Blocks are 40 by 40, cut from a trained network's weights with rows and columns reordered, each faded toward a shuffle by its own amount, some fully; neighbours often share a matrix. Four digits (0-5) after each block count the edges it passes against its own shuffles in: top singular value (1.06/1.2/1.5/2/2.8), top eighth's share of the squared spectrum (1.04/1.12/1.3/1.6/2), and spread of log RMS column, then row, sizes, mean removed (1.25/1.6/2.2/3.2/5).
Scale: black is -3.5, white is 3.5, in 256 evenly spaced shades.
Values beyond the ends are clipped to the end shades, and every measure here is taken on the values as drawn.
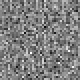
3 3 1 0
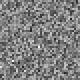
0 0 0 0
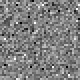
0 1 0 0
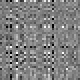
4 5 3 3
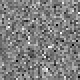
0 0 1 0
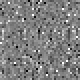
3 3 1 0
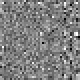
3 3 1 0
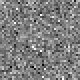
0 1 0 1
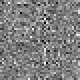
3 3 1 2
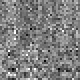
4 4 1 2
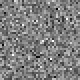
0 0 0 0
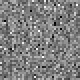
1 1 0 0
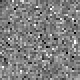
0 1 0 0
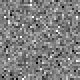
0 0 0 0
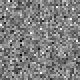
1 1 0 0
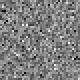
0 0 0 0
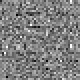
3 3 1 1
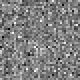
2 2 0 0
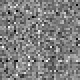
2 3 1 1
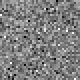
0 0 0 0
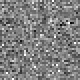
2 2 0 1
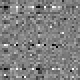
4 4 2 2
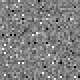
1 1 0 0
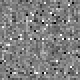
3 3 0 1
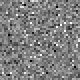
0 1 0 0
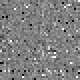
2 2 0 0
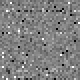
2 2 0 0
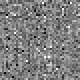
3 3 1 0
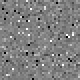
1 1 0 0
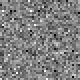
0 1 0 0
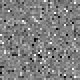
1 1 0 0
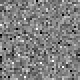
2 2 0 0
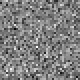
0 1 0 0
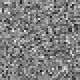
0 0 0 0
